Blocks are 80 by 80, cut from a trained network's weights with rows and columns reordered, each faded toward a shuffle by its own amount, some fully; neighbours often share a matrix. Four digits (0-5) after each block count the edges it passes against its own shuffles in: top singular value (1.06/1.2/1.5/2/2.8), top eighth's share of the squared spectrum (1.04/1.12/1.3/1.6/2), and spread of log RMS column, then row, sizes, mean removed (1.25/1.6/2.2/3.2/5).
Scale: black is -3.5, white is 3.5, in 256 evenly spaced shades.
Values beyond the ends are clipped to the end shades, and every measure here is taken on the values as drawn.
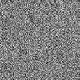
4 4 2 1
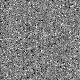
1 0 0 0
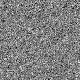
2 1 0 0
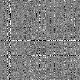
4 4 3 2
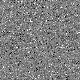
2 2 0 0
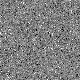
0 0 0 0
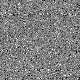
1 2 0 2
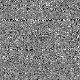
2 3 0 3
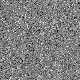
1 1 0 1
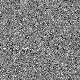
2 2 0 1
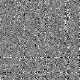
3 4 3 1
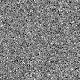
3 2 0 1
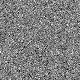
2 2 0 0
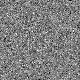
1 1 0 0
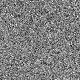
0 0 0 0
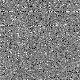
3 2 1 1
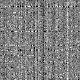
4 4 1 3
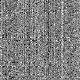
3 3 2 3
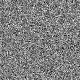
1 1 0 0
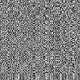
4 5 3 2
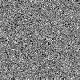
2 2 0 0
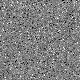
0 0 0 0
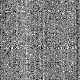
3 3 1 2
